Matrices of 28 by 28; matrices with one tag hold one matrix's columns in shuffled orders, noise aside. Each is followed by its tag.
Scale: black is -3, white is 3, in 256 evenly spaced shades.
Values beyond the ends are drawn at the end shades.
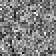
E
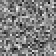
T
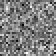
T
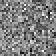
E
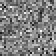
E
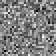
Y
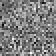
T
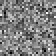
E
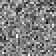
Y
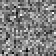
E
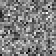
E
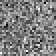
T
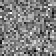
E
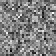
E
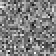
T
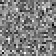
T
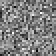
E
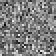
T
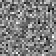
Y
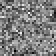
E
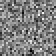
E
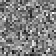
E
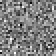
T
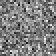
T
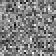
T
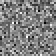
Y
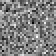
Y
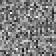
E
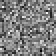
E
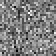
E
